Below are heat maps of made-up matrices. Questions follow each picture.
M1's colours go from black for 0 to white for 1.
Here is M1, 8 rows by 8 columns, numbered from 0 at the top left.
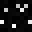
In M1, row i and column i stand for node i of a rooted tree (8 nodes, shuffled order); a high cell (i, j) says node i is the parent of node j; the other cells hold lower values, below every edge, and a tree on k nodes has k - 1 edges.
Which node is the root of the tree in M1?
2
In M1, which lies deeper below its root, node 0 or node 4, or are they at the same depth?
the same depth
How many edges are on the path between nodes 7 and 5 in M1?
1
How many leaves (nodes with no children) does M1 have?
4
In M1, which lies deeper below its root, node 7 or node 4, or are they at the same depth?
the same depth
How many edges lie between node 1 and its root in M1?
1
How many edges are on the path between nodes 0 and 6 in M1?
4
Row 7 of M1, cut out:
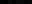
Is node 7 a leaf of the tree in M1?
yes
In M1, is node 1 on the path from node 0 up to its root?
no
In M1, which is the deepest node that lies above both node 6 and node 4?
1
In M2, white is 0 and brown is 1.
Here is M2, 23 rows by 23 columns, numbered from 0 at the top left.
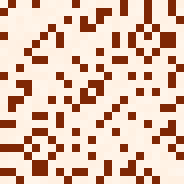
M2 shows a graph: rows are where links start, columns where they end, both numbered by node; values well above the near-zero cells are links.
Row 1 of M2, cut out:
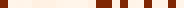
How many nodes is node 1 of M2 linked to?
6
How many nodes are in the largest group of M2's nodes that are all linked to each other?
5
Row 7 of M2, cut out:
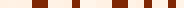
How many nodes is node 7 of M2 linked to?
7
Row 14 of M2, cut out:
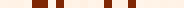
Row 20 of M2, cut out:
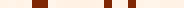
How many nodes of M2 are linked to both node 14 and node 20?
4
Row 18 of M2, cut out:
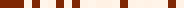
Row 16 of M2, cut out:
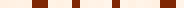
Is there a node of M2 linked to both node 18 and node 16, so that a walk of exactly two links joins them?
yes
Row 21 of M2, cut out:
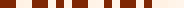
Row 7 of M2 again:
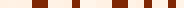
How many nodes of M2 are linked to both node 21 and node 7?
5
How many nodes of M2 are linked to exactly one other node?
0
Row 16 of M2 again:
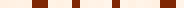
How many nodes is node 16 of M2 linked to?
6
